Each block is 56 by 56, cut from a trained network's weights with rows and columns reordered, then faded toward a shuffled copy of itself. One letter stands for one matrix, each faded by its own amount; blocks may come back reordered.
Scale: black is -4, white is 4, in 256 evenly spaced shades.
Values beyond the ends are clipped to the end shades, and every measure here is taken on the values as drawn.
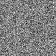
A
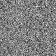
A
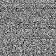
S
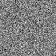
A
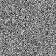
A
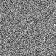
A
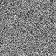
A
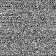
S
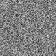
A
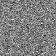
A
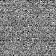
S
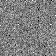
A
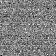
S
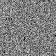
A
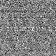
S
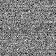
S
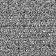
S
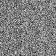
A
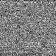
S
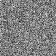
A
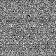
S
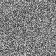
A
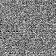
S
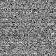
S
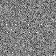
A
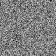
A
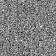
A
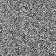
A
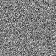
A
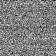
S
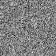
A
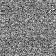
S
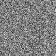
A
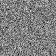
A
